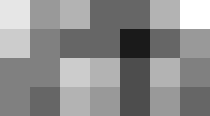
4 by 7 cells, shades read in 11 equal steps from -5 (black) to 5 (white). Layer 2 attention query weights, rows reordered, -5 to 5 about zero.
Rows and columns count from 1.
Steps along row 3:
same up down down up down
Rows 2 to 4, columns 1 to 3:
3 0 -1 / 0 0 3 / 0 -1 2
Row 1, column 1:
4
